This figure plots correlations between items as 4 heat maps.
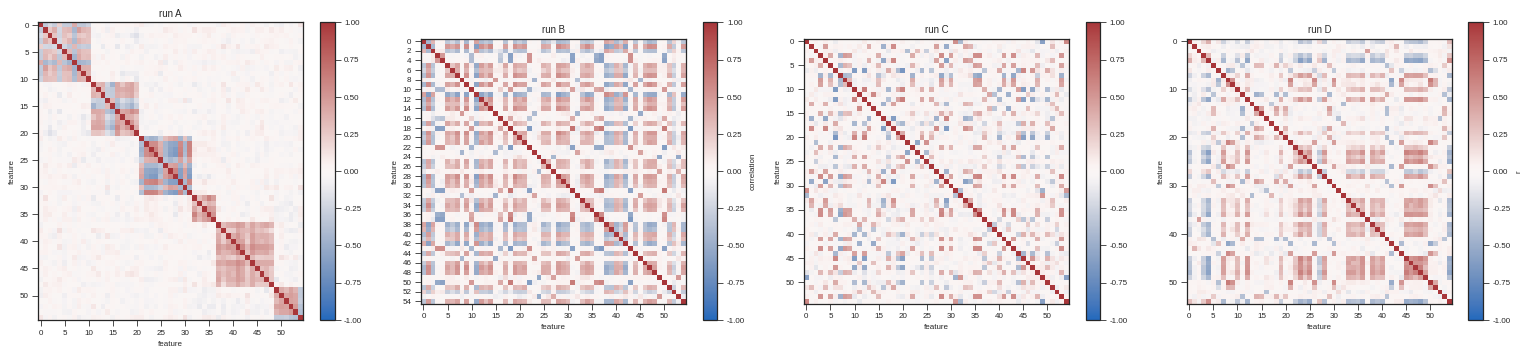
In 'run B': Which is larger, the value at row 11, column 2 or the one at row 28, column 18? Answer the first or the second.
the first
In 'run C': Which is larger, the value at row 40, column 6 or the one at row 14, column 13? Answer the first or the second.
the first
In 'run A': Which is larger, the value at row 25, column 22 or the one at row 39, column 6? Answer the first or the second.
the first
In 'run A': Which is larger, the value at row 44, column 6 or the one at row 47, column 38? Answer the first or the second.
the second
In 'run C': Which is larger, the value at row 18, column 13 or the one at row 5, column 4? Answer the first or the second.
the first
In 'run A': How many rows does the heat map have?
55
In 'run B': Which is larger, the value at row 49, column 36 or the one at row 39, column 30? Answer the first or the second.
the first
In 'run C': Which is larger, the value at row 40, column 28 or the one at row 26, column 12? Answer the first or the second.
the second
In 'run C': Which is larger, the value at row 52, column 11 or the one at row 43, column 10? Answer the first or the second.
the first
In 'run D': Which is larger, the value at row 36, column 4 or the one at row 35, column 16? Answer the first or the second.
the second
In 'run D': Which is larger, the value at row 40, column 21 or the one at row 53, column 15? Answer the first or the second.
the second
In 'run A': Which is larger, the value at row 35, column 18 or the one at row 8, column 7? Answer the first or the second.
the first
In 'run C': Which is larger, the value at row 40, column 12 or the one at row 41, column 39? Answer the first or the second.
the second
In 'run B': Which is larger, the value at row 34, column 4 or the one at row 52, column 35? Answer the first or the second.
the first
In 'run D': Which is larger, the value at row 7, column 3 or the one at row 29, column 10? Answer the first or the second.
the second
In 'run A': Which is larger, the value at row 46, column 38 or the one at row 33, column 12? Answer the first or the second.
the first
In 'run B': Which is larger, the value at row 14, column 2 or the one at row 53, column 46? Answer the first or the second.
the second
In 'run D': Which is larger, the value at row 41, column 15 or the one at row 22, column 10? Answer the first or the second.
the second
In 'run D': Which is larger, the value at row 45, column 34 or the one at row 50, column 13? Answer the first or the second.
the first
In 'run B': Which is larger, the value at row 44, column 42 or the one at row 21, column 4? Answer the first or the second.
the second
